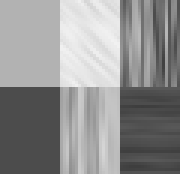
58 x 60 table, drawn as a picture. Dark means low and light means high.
The table splits into 2 rows of 3 panels. Panel 1,1: high, flat. Panel 1,2: very high, slanting down to the right, faint in contrast. Panel 1,3: middling, streaked downward, strong in contrast. Panel 2,1: low, flat. Panel 2,2: high, streaked downward. Panel 2,3: low, streaked across, faint in contrast.
